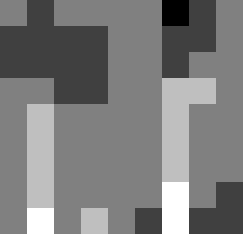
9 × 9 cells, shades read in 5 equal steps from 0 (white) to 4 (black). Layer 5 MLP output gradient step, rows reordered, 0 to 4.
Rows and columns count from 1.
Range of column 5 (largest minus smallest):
0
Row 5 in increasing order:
1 1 2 2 2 2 2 2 2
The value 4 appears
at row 1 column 7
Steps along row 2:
same same same down same up same down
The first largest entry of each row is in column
7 1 1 3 1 1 1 9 6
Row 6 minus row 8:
0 0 0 0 0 0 1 0 -1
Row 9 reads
2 0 2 1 2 3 0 3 3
